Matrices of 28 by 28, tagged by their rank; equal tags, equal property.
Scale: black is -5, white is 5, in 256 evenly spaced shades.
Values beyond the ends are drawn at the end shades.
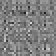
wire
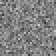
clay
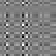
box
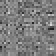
wire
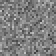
clay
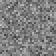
clay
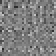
wire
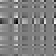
box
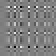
box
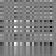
box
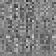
wire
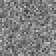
clay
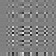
box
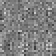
wire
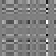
box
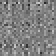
wire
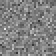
clay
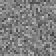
clay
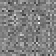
wire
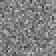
clay
